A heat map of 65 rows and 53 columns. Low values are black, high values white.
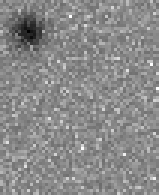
Ninth with the lowest average: top left. Dips: one, in the top left. Histogram: heavy tails on both sides. Odd rows or columns: none. Mirror symmetry: none. Stripes: none.
